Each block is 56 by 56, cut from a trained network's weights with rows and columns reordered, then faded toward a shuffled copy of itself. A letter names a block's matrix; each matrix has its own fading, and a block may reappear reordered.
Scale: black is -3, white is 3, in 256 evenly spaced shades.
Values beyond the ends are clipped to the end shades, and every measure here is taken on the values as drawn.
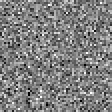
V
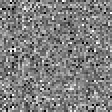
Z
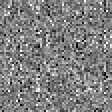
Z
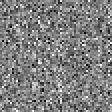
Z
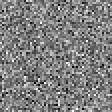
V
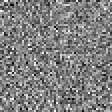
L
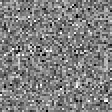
Z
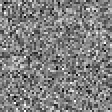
V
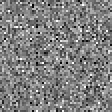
Z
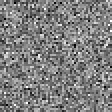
V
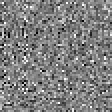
Z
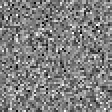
V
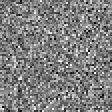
V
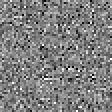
Z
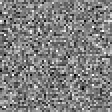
L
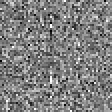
L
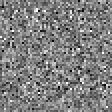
Z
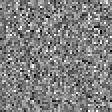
Z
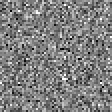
V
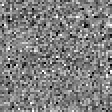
Z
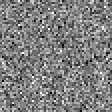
V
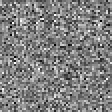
L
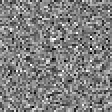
L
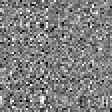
Z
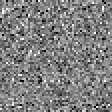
Z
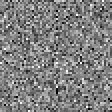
L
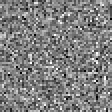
V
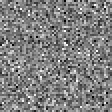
V
